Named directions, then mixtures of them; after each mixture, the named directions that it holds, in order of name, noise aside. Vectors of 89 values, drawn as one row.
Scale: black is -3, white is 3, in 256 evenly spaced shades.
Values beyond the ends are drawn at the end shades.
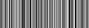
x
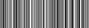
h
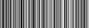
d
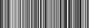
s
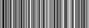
d, h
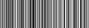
d, h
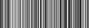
s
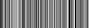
s, x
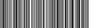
h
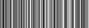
d, h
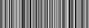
x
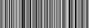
x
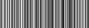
d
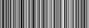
d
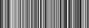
s
